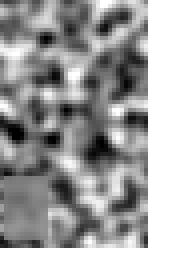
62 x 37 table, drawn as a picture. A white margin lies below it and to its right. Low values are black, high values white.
Grain: blotchy. Odd rows or columns: none. Stripes: none. Histogram: bell-shaped. Calmest part: bottom left. Odd patch: calmer, in the bottom left.
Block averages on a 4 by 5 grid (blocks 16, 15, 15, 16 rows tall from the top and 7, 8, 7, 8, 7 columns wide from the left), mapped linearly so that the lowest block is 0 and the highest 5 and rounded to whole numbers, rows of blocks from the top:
43133 | 41310 | 00414 | 12152
